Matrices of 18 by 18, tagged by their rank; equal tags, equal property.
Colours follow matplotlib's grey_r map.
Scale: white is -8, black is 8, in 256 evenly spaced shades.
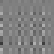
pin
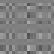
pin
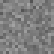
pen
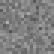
pen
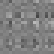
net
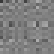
net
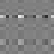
pin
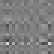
net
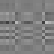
pin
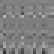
net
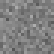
pen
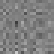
net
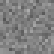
pen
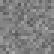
pen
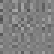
net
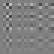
pin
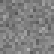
pen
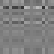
pin
